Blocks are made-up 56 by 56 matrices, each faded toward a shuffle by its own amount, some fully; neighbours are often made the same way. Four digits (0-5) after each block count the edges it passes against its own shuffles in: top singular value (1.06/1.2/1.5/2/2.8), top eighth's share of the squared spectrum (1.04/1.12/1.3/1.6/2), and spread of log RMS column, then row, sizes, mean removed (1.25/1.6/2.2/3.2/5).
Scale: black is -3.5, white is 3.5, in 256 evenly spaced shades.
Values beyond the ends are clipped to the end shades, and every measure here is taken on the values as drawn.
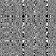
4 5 3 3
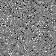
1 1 0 0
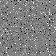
2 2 0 0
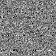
1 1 0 3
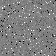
0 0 0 0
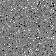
2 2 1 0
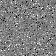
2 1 0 0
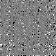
2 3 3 2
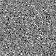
0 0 0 1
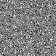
0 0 0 0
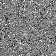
0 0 0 0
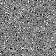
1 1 0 1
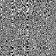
3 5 3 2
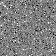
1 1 0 0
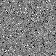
1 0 0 0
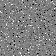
1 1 0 0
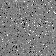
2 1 0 0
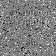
2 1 0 0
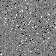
0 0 0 0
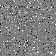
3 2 0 0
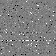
3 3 0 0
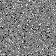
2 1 0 0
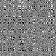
4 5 2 3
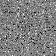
2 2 0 1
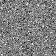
0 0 0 0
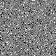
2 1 1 0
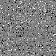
3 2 1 0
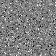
2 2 0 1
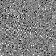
3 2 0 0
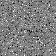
2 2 0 0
